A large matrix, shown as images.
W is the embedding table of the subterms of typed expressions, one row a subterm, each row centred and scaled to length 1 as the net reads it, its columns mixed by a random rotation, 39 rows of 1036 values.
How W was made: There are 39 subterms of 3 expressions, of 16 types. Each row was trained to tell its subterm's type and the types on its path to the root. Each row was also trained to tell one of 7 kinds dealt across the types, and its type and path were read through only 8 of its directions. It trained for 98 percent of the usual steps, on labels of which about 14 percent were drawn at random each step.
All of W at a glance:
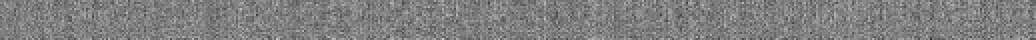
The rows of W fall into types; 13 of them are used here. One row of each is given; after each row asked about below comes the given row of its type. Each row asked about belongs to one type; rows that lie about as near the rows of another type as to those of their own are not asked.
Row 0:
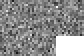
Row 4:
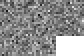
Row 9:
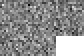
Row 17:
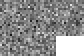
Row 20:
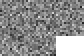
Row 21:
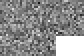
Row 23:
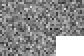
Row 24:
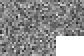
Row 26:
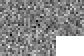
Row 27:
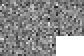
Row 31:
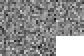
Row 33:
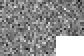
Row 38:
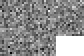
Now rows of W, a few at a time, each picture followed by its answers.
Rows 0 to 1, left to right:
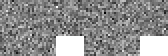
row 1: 33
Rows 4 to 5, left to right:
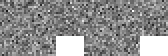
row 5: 0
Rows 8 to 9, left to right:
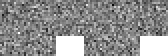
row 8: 4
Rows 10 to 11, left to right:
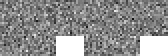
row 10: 31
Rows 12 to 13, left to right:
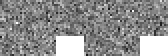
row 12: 33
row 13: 17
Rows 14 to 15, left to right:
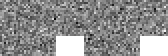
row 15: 9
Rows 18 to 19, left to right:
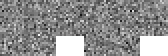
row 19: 17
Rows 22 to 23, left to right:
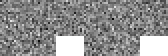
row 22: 21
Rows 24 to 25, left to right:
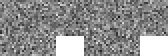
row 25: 38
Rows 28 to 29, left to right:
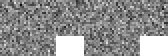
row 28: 4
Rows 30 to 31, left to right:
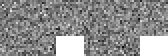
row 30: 27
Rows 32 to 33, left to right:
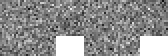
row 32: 0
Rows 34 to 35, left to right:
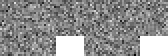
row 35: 26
